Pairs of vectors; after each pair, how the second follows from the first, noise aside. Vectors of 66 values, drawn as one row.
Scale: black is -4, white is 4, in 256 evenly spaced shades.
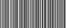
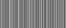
shrunk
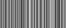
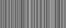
shrunk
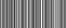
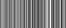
shuffled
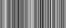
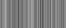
shrunk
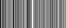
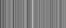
shrunk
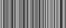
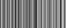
shuffled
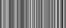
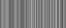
shrunk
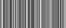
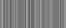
shrunk
